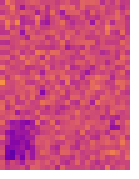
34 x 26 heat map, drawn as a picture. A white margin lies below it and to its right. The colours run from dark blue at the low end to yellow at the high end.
The halves do not mirror each other. The ninth with the lowest average is the bottom left. On average the colour sits 50% of the way up the scale. No regular stripes run through it. An odd patch, lower than its surroundings, sits in the bottom left.
